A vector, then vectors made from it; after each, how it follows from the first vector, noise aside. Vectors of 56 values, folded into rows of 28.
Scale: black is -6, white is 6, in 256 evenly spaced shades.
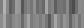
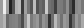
scaled up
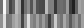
scaled up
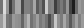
scaled up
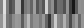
scaled up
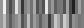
scaled up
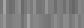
shrunk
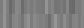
shrunk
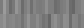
shrunk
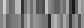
scaled up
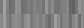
shrunk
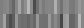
reversed
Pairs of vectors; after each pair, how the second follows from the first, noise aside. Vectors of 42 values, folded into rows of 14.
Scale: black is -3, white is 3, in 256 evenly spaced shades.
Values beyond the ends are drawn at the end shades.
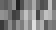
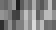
copied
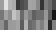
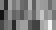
reversed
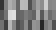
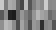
sign-scrambled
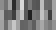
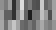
copied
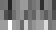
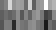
reversed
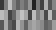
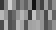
copied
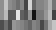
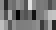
sign-scrambled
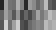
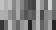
reversed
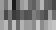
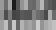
copied
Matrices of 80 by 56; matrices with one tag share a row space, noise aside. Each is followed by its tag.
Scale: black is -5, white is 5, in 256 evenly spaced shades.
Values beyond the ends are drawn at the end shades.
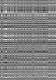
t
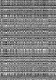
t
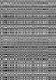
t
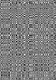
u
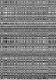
t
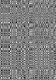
u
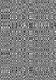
u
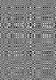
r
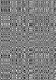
u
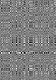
u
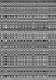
t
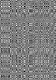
u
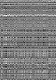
t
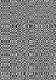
u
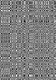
u
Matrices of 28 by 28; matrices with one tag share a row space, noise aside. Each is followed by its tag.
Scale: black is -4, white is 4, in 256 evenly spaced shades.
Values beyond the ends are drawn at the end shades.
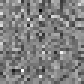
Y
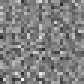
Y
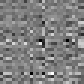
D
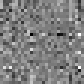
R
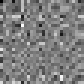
Y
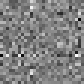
R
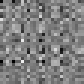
Y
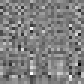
R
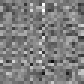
D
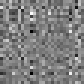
R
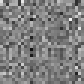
R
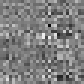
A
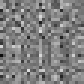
Y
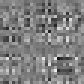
A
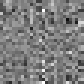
D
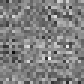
A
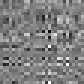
A
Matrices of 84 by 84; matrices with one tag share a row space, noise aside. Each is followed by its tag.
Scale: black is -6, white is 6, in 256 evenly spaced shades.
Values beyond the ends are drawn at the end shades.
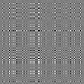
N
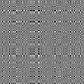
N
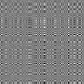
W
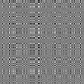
N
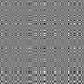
W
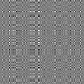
N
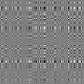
W
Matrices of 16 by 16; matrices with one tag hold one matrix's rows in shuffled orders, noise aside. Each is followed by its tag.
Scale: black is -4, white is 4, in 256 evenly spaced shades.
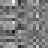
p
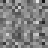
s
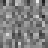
s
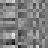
p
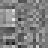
p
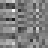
p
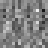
s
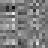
p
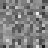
s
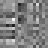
p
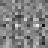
s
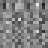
s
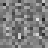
s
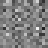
s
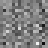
s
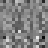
s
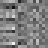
p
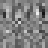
s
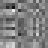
p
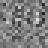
s
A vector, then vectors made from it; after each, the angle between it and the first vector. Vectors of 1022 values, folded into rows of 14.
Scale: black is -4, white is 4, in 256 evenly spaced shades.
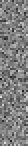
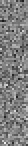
partly aligned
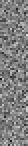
nearly parallel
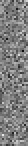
partly aligned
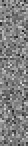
partly opposed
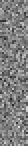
nearly parallel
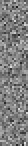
orthogonal
